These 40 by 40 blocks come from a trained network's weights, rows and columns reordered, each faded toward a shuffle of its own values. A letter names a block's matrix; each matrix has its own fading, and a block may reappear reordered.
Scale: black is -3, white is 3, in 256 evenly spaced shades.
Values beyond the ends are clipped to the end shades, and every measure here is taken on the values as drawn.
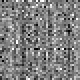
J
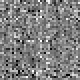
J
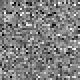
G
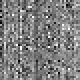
J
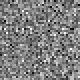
G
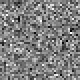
G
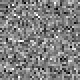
G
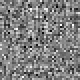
G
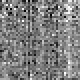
J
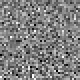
G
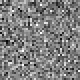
G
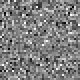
G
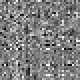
J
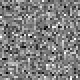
G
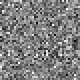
G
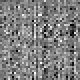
J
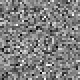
G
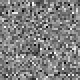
G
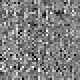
J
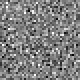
G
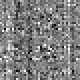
J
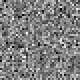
G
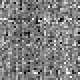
J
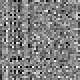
J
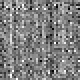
J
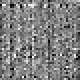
J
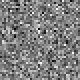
G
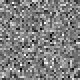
G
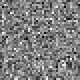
G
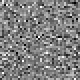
G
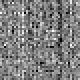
J
